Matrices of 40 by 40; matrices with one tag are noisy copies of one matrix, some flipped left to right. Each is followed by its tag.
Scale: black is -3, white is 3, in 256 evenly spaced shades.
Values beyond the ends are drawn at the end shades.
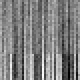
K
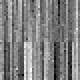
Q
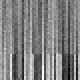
K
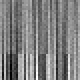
K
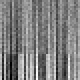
K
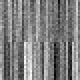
Q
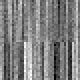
Q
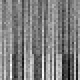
K
